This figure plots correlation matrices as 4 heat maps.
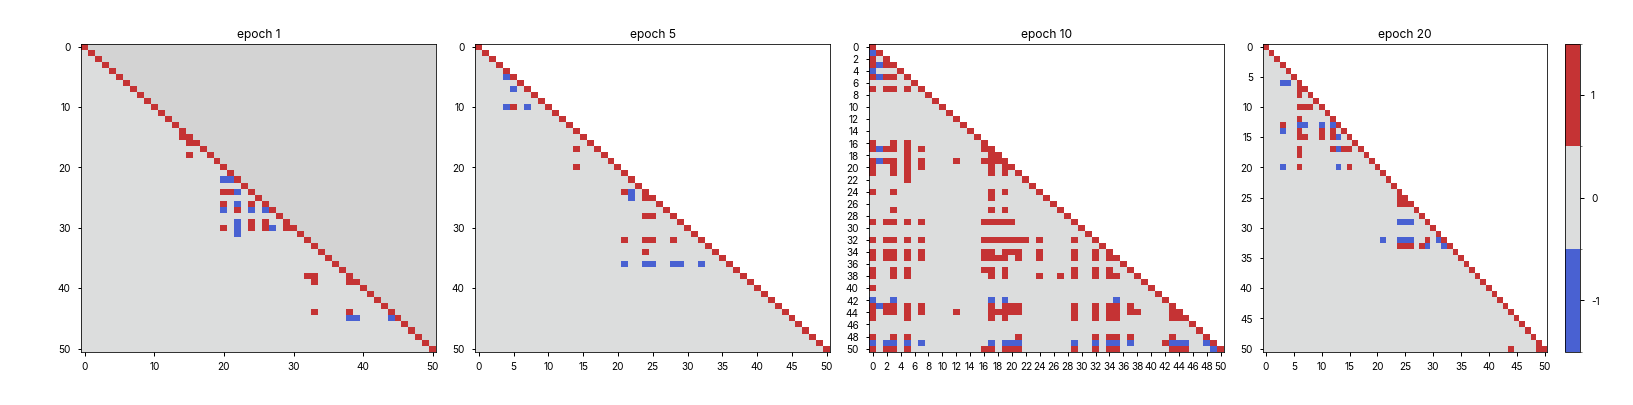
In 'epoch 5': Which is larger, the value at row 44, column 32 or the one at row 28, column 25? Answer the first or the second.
the second
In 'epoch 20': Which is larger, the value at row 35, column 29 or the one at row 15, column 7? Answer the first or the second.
the second
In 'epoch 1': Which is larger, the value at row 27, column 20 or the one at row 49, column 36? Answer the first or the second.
the second
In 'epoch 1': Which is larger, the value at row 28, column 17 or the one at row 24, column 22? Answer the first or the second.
the first
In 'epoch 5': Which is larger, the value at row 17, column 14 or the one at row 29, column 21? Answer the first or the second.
the first
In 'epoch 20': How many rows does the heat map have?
51
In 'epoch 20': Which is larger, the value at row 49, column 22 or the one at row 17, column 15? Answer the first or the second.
the second
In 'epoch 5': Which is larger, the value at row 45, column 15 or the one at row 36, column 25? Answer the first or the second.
the first
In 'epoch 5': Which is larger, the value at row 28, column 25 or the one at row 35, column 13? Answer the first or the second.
the first
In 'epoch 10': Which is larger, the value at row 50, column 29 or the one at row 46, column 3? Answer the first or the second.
the first
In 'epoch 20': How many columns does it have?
51
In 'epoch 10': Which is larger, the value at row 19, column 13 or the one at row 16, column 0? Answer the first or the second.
the second
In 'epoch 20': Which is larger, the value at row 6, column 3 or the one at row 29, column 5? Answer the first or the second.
the second
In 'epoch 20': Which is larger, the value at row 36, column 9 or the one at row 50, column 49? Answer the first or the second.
the second
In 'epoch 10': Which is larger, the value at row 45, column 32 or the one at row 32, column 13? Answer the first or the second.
the first
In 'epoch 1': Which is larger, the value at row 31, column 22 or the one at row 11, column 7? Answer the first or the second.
the second
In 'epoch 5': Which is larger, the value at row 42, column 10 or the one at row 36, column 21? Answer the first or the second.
the first
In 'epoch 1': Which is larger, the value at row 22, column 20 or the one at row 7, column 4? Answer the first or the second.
the second
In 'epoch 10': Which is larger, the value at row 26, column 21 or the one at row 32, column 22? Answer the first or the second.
the second
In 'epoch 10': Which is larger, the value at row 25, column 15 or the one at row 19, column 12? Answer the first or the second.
the second
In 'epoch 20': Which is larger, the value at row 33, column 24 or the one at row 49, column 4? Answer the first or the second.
the first
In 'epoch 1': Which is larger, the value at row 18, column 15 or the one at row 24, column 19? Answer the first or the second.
the first
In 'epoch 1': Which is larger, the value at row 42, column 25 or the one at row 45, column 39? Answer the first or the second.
the first
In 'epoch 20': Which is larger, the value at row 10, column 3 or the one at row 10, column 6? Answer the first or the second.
the second
